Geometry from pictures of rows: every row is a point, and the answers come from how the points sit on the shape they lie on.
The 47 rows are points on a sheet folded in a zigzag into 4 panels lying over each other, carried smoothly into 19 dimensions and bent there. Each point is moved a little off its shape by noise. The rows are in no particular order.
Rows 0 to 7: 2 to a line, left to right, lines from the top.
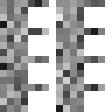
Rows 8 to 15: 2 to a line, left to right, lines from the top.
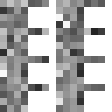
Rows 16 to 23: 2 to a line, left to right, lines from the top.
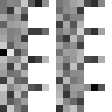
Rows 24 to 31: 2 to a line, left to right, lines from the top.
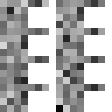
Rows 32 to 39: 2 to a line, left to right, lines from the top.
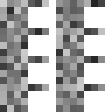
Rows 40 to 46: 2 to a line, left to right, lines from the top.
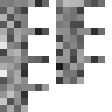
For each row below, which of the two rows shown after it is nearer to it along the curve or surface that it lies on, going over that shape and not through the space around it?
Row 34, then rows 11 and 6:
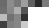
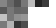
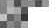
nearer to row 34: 6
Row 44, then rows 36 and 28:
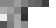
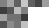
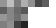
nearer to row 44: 36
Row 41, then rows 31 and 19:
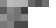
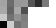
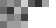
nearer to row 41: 31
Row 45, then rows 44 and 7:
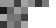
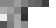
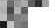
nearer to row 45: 44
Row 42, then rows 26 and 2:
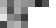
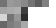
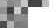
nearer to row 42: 26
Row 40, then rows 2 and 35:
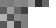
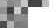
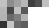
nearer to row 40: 2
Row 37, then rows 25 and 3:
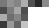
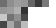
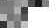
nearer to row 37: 3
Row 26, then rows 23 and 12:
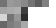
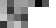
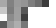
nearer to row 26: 12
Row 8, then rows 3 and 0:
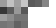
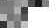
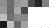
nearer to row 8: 0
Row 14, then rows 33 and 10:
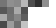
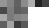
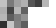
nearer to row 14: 33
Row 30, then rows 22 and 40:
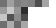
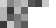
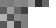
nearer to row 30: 40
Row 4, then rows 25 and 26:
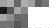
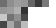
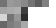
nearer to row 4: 25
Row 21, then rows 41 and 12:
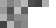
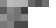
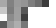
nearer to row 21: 41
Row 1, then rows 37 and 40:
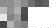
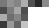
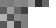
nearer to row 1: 37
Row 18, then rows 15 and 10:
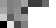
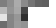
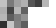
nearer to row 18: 10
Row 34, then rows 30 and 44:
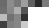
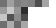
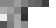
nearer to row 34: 44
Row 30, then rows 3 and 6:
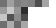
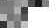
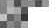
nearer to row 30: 3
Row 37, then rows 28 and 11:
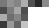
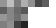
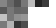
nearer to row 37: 11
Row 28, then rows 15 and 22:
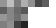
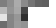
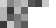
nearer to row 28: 22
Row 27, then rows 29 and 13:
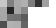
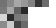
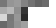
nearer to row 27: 13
